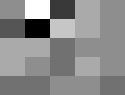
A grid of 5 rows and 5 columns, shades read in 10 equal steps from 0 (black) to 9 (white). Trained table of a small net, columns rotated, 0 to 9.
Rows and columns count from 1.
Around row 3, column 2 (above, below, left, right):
0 5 6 4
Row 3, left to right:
6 6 4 5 5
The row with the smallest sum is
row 2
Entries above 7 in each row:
1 0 0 0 0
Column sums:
24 24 22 28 24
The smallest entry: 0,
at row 2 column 2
